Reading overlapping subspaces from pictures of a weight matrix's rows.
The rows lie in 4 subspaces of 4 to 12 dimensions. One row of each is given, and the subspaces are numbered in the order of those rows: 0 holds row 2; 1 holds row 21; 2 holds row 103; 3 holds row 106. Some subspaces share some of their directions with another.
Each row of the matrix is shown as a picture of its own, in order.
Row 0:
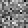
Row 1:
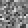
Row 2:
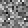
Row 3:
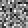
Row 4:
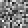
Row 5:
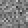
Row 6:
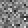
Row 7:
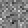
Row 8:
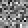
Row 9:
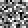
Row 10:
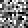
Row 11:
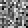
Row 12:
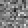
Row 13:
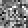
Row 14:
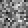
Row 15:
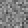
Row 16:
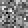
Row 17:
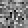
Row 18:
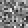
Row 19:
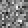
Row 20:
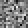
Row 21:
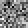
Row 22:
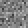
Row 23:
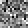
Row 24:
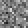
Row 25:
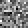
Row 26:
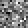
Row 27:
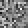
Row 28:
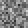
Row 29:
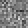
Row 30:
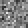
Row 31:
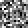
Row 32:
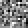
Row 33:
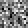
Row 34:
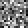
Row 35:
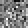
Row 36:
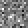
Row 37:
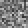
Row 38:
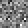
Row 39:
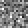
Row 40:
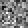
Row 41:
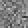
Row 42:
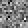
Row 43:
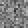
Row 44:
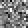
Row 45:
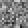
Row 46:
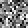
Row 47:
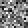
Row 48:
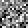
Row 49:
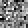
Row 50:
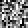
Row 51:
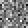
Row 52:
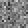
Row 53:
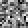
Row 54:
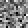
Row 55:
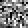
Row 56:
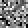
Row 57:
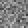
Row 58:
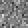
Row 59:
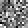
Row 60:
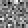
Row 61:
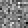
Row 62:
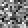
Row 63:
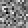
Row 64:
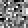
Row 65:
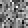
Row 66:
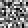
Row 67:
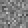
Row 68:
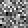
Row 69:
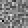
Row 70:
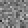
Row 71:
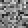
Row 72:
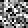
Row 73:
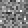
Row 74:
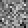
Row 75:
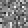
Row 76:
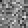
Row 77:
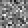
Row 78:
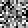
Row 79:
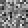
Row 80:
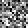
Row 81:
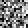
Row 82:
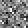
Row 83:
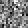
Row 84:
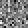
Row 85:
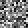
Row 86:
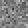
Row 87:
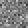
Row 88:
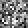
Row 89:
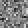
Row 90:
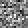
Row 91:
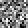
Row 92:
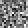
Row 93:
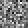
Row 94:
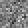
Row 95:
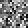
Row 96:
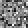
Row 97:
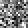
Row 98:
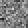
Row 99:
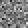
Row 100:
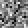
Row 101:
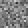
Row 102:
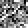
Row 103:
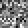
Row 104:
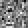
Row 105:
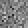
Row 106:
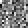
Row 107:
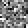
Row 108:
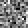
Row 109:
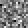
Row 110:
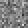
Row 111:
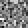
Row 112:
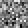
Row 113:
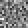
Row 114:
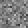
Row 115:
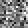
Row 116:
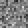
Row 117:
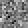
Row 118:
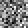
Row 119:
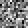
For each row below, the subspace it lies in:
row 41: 3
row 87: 1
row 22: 0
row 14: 3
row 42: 2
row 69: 3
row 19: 3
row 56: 2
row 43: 0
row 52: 0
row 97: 3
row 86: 0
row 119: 0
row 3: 1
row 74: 3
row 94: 3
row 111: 1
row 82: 2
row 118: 3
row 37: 0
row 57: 3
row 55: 0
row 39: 0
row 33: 0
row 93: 1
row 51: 3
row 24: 2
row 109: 3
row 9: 1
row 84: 1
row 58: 0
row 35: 2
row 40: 2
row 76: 3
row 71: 0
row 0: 3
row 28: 2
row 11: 0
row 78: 1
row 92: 0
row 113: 1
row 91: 3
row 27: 1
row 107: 2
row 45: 2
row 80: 2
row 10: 0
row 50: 3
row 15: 1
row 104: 0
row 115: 1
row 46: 2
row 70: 3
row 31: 1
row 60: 1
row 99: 1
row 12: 0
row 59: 1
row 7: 3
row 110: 0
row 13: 1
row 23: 1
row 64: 2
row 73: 1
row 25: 1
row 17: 0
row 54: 3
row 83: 0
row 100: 3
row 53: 1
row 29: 0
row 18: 1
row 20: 3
